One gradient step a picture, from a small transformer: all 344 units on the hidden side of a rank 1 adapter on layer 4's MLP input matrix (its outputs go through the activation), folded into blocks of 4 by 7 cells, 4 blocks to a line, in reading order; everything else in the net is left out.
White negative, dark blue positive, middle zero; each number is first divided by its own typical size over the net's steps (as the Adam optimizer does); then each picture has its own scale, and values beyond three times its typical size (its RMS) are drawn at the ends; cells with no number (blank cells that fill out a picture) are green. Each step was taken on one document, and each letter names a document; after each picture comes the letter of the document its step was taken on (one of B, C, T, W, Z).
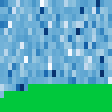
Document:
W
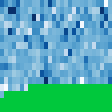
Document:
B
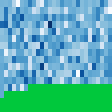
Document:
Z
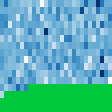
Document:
W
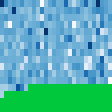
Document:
W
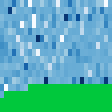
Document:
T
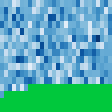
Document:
Z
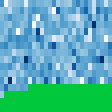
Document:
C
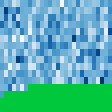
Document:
Z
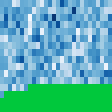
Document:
Z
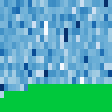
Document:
B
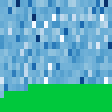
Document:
T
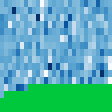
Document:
W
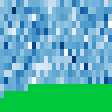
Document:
C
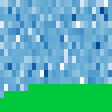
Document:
B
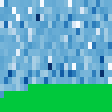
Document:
W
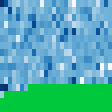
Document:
B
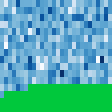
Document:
C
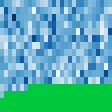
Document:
Z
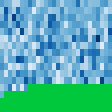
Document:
Z
